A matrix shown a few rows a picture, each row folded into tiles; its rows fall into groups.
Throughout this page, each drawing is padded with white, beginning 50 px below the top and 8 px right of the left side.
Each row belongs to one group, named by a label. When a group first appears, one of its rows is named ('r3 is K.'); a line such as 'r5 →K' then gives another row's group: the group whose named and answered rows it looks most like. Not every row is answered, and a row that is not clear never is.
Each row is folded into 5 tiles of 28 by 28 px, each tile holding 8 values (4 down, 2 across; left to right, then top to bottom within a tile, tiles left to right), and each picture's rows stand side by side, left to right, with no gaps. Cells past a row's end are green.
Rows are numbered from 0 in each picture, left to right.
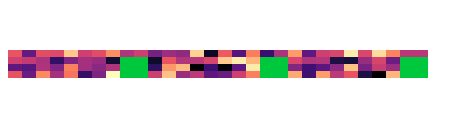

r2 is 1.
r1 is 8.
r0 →1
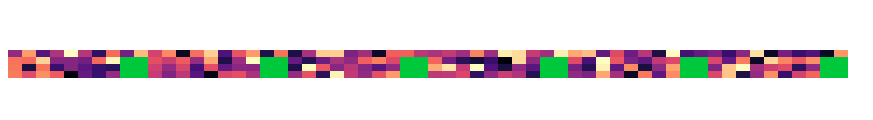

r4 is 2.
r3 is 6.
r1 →2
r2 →8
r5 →8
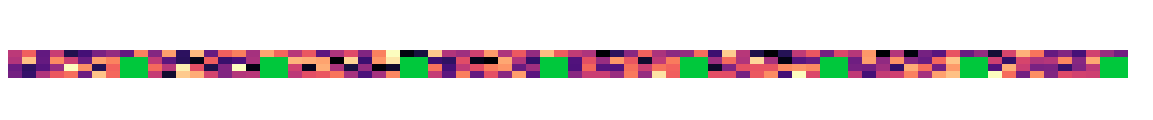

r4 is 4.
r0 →4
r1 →6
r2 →2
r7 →8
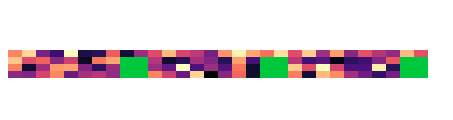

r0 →2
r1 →6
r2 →6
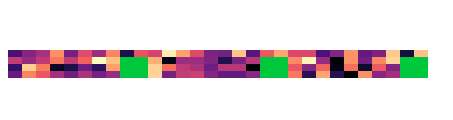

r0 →8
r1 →6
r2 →2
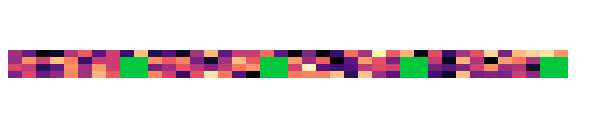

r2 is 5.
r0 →4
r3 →1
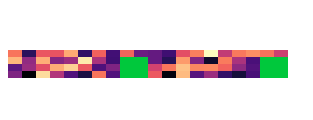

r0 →1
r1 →1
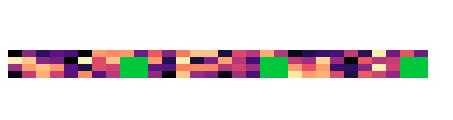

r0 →5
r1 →1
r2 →5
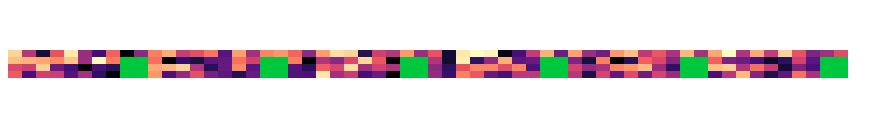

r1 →6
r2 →1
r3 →1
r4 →1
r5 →6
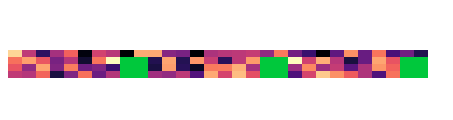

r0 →2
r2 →5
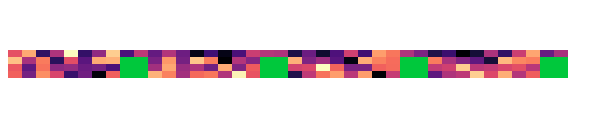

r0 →2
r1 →4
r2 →5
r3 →5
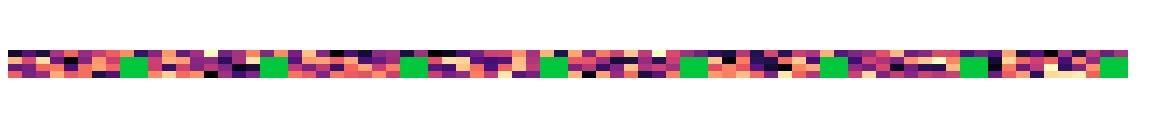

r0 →5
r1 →2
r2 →4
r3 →5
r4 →1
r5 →5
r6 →8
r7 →4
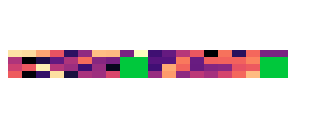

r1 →8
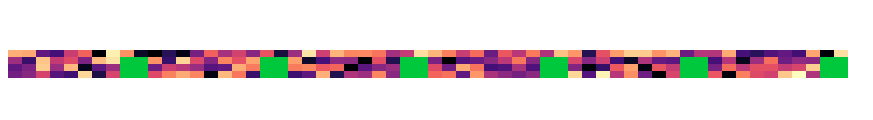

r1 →5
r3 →6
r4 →1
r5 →4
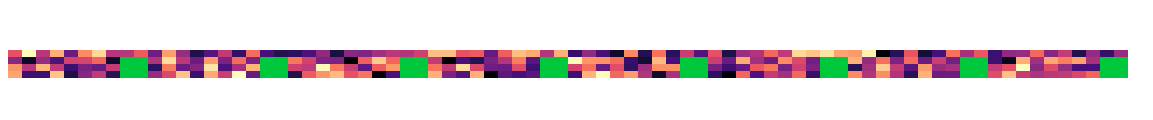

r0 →6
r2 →5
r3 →6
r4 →5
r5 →1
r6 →2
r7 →8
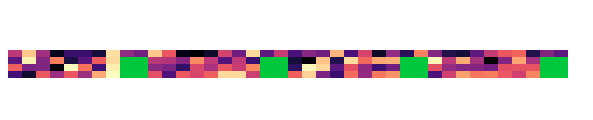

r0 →4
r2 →8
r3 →5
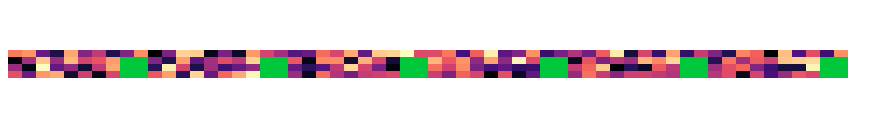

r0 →2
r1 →8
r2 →1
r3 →2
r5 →8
